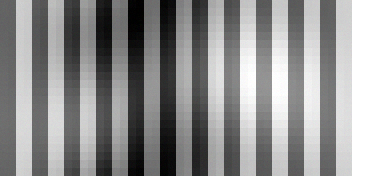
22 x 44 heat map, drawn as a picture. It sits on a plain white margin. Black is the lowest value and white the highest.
The middle right is the ninth with the highest average. Upright stripes repeat 11 times across the table. No lone cell stands out from its neighbours.
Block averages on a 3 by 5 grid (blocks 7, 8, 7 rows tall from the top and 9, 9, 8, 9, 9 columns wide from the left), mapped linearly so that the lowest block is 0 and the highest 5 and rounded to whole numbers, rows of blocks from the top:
30144
32255
31034
